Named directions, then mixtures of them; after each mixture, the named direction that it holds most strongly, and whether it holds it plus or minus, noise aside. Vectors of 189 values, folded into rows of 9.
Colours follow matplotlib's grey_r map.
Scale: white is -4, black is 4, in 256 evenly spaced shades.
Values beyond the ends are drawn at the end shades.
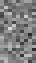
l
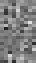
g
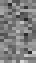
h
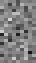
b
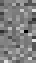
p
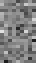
p, minus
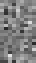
g, plus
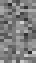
h, plus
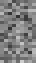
h, plus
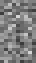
h, minus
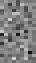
b, plus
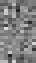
g, minus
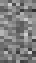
h, minus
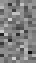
b, plus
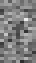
h, minus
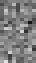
g, minus
